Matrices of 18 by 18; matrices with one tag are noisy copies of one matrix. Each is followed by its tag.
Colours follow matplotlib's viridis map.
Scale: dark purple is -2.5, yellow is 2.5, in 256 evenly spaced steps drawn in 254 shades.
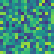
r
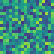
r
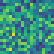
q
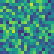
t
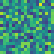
r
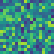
q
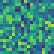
q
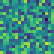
r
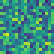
r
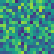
t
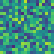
r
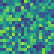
q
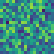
t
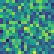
t
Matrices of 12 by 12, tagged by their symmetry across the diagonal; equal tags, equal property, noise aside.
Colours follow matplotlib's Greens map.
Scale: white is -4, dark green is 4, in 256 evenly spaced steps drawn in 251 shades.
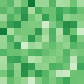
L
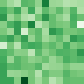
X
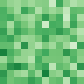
X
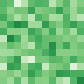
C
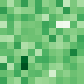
X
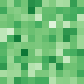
X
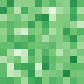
C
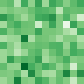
X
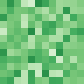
C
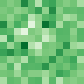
L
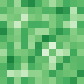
L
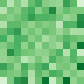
L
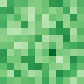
L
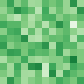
C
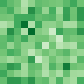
L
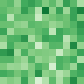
C
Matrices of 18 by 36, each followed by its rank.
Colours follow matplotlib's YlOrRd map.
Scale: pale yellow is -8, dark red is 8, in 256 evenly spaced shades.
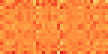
three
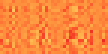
three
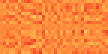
three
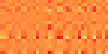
two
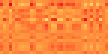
two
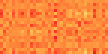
three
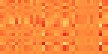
two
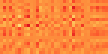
two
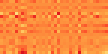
two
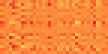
three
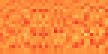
three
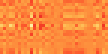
two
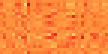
three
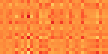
two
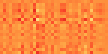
two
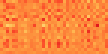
three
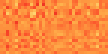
three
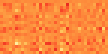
three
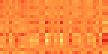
two
